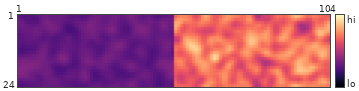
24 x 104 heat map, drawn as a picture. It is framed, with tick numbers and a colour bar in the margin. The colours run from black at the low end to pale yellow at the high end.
The table splits into one row of 2 panels. Panel 1,1: low, blotchy, faint in contrast. Panel 1,2: high, blotchy.
